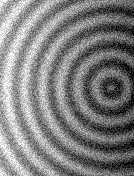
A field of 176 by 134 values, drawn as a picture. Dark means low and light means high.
No single row or column stands out from its neighbours. Overall the values sit about 50% of the way up the scale. Rings spread out from the middle right. The field climbs toward the left.
